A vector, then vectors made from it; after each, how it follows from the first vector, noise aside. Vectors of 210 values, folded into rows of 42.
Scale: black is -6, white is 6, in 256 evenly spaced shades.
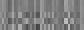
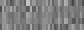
wrapped around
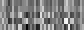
scaled up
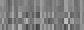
copied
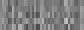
copied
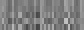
copied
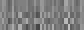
copied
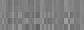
shrunk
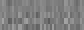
shrunk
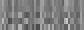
copied
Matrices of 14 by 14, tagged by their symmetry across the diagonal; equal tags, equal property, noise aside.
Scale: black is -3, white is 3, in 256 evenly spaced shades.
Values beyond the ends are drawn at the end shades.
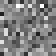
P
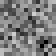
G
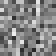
P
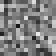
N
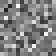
G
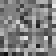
N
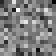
P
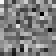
P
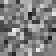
N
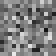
N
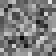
G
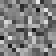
N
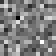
G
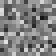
P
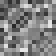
G
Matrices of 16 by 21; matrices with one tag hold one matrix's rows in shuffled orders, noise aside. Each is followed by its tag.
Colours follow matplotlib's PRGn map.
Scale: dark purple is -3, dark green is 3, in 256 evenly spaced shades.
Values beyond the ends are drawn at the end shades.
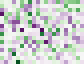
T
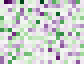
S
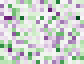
S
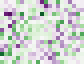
S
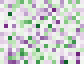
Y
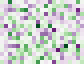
Y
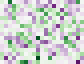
Y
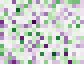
T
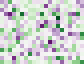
S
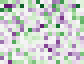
S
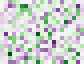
Y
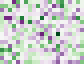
S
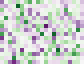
T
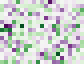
S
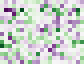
S
